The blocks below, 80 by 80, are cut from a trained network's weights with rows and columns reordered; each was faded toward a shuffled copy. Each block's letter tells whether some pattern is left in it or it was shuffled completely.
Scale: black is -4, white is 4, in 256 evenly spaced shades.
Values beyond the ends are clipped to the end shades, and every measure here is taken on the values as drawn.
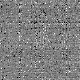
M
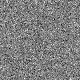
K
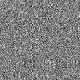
M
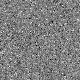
K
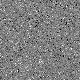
K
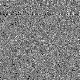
M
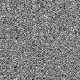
M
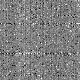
M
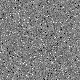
K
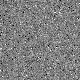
K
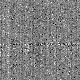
M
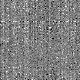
M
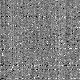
M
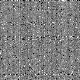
M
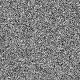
K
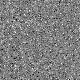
K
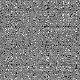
M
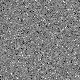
K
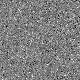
K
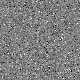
K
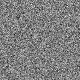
K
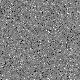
K
